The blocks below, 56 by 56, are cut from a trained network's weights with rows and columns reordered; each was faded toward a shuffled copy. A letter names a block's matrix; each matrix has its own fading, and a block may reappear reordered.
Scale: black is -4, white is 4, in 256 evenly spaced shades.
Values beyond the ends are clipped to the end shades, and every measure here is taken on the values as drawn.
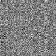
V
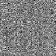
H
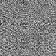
V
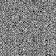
H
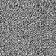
H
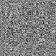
H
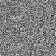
V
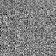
H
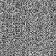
H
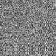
H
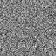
V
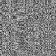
V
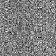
H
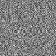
V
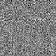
H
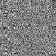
H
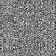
H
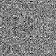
H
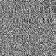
V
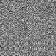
V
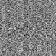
V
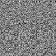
V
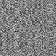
V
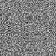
V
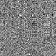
H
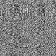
H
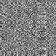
H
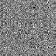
H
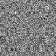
V
